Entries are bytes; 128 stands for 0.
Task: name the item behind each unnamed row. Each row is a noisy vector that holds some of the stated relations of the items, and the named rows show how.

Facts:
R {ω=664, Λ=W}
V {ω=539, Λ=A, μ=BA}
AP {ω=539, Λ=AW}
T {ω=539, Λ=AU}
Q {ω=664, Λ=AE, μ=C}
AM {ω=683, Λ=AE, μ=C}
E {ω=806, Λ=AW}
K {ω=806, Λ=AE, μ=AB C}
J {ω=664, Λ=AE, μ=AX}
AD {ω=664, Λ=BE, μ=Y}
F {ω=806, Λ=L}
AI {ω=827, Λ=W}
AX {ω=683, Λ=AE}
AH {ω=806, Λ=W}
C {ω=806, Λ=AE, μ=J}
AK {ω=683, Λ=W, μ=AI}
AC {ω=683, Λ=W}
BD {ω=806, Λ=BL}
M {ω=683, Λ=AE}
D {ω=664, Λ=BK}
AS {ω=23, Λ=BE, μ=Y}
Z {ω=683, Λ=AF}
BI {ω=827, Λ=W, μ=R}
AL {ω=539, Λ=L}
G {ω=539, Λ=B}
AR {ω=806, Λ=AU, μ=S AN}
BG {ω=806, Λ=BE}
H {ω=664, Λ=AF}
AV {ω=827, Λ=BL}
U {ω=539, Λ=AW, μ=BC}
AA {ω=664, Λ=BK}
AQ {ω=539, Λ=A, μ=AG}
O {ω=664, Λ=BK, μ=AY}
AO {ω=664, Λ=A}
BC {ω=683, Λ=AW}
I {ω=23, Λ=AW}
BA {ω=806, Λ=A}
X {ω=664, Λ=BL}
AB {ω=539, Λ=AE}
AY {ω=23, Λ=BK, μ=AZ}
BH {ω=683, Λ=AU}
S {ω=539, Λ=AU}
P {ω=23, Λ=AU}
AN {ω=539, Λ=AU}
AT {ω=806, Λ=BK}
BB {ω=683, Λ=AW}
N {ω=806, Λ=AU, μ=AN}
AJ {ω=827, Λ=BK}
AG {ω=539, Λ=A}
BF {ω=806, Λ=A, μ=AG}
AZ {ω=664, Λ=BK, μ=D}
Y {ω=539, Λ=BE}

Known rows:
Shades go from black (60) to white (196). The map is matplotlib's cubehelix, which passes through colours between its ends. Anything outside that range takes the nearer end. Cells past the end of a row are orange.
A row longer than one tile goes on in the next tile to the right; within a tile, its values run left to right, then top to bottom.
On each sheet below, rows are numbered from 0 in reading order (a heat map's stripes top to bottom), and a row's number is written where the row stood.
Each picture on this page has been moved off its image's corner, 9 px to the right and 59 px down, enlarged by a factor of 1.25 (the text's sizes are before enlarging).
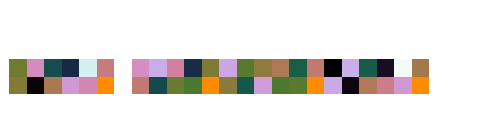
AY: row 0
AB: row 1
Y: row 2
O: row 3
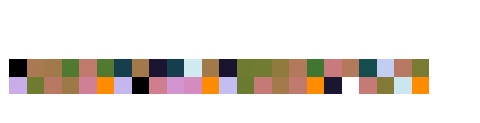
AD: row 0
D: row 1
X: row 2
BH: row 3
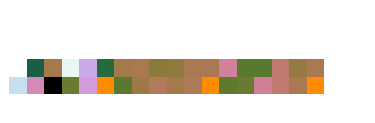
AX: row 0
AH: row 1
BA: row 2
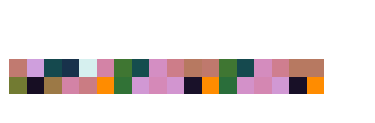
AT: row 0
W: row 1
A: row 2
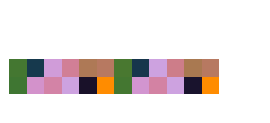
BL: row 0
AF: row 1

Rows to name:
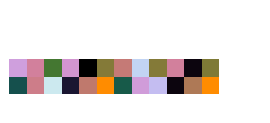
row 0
AN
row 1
T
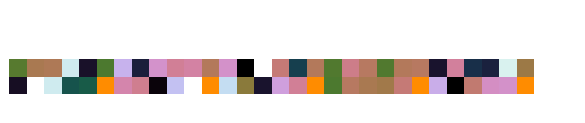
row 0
AU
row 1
M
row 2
AE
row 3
BF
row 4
AZ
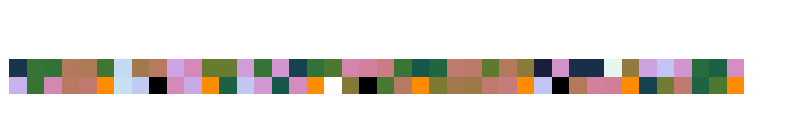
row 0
R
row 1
AM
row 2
P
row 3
Q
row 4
AS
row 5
AA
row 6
BI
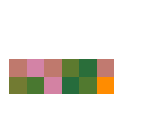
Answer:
AP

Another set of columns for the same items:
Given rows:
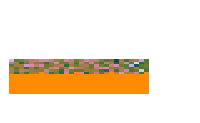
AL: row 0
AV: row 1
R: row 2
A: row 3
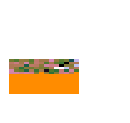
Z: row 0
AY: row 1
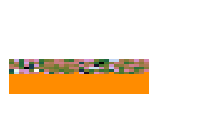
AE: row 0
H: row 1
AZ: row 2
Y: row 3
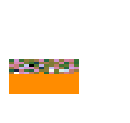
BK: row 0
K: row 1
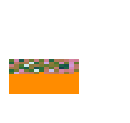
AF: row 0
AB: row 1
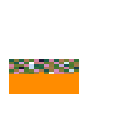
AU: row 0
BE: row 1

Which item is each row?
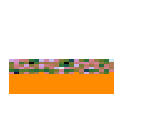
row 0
D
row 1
O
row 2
AT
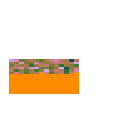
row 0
AI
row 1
AD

